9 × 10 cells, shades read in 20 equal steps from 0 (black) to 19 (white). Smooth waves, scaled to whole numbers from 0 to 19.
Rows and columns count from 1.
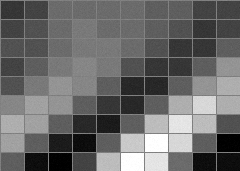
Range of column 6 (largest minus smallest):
16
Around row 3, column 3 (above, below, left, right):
8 9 6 9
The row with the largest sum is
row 6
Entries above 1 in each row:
10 10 10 10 10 10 10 8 6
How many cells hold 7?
16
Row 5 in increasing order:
3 3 6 7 7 9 10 11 11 13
